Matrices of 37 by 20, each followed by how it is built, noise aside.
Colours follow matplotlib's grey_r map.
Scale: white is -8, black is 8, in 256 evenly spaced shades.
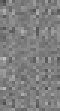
low rank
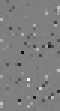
sparse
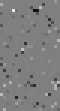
sparse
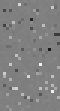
sparse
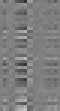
low rank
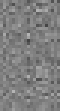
low rank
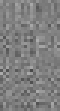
low rank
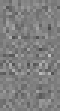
low rank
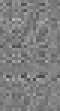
low rank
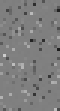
sparse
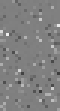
sparse
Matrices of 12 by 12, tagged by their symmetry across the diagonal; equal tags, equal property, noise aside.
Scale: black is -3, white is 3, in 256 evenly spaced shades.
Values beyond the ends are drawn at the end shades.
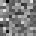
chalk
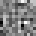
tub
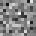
chalk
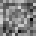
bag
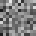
tub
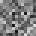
bag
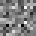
tub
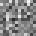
chalk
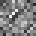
bag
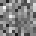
chalk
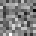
tub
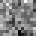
chalk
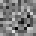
bag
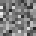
chalk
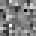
tub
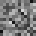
bag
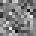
tub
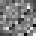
bag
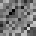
bag
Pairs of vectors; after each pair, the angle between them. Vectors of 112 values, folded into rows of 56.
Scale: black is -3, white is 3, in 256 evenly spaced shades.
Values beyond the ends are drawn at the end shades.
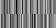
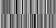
nearly parallel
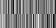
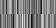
orthogonal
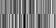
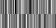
partly aligned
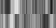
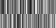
orthogonal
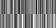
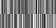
nearly parallel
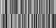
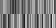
orthogonal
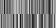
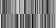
partly aligned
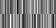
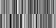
nearly opposite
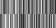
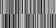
nearly opposite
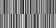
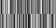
orthogonal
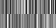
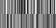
nearly opposite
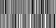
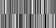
nearly opposite
